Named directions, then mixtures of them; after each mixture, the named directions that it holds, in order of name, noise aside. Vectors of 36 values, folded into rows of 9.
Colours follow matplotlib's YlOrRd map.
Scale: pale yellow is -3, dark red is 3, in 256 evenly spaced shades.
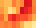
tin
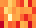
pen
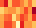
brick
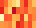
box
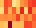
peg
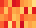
brick, peg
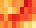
tin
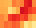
tin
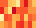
box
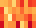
brick, pen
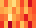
peg, pen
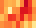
box, tin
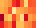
box, pen
